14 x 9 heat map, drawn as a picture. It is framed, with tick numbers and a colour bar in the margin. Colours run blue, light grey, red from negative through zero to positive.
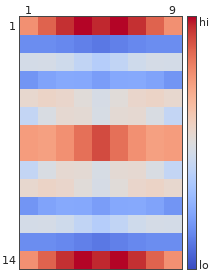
Streaks run across, left to right. Overall the values sit about 50% of the way up the scale. There is no overall slope. Its left and right halves mirror each other, and so do its top and bottom.
